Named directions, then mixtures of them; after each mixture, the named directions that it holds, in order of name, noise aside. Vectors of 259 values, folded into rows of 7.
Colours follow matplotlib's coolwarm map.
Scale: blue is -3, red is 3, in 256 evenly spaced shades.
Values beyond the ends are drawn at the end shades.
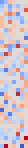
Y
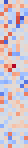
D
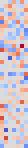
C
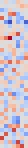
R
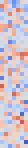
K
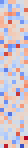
Y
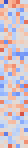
D, K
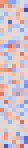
K, Y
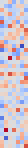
C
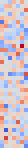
C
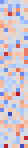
K, Y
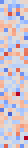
K, Y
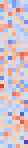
K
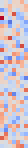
C, R
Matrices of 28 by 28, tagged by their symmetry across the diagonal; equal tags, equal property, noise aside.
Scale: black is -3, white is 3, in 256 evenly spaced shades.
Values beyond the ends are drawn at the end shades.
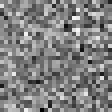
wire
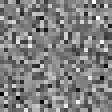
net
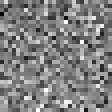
wire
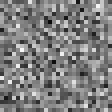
net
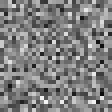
net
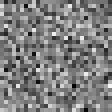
net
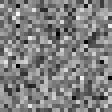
wire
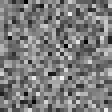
wire
